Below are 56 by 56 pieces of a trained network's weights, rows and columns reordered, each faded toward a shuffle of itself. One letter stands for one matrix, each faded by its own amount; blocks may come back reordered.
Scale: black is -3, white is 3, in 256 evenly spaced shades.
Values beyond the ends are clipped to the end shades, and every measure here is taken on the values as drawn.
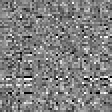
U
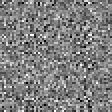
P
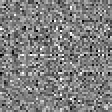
P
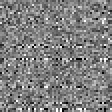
U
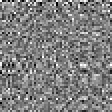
U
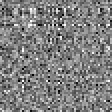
P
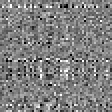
U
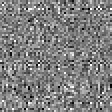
U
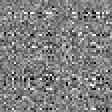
U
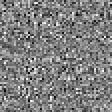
P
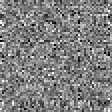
P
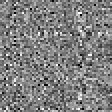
P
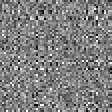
U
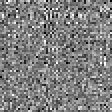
P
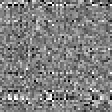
U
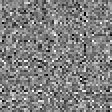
P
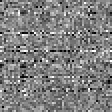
U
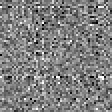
P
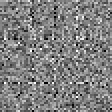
P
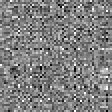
U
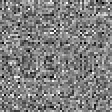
P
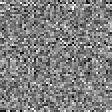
P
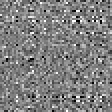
U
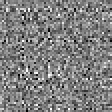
P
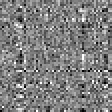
U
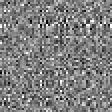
U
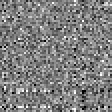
P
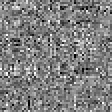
P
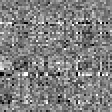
U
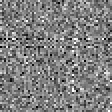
P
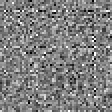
P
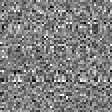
U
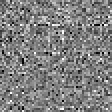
P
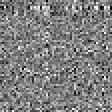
P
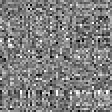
U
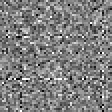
P
